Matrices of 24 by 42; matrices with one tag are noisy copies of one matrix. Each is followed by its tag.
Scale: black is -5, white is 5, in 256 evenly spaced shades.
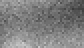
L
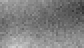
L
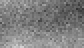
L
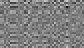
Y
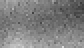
L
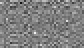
Y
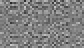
Y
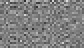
Y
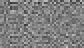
Y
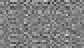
Y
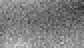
L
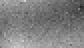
L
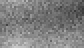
L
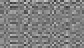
Y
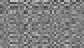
Y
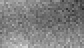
L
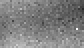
L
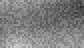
L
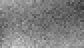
L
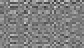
Y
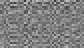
Y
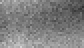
L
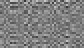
Y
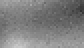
L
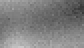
L
